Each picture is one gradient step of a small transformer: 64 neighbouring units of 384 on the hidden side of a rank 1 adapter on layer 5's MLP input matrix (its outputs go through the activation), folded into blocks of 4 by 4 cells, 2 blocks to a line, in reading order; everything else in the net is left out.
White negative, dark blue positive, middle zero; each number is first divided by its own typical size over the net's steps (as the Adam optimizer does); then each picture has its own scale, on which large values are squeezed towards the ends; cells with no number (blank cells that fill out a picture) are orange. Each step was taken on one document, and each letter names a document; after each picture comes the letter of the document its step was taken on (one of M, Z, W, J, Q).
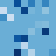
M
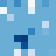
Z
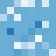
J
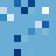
M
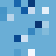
M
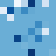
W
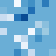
W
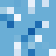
J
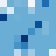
Z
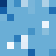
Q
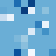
M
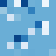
W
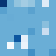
Q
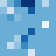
Z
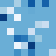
J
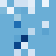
Z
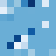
Z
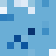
Q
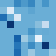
J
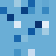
M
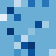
J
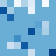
Q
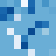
W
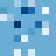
M
